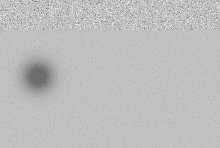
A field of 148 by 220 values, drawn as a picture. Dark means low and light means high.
Seam: horizontal, 20% of the way down, the bottom part calmer. Dips: one, in the middle left. Histogram: skewed, a long tail of low values. Ninth with the lowest average: middle left.
